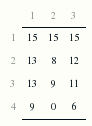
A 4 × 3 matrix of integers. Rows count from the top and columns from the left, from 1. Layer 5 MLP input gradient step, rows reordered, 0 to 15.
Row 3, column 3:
11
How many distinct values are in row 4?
3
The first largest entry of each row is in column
1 1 1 1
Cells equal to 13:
2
